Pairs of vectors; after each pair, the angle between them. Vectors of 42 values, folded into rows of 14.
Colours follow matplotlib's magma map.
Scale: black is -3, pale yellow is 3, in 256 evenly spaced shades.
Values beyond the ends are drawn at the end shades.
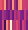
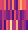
nearly parallel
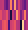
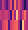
nearly parallel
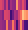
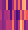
partly aligned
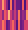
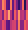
nearly parallel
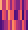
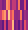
partly aligned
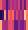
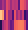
nearly opposite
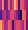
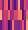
nearly opposite
